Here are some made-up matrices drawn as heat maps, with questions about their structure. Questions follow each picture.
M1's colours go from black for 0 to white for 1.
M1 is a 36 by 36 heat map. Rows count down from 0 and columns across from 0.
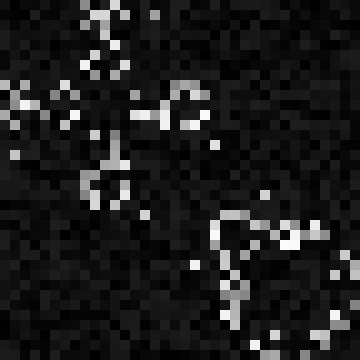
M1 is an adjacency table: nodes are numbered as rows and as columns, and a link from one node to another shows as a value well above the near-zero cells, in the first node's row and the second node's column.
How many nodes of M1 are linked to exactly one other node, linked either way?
3
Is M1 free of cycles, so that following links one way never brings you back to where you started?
no
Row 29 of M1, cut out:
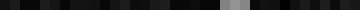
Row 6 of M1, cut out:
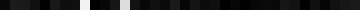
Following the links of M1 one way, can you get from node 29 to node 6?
yes
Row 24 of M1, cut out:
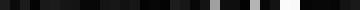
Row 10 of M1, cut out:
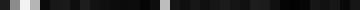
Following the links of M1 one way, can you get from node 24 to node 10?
yes
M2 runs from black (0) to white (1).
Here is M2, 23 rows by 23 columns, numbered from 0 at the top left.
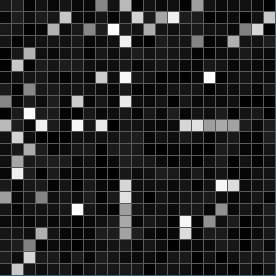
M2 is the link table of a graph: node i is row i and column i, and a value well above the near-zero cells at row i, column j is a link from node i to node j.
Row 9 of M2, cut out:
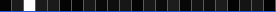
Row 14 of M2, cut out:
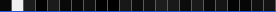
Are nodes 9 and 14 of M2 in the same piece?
no
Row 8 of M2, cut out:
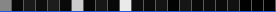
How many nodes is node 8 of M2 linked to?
3
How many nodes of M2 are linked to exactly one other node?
11
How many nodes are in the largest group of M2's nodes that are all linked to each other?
3
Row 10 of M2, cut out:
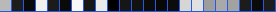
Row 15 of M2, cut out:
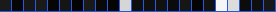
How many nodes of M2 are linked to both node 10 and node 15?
2
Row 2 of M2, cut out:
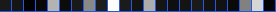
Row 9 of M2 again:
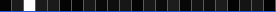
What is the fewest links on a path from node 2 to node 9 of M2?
1
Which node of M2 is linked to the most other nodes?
node 10
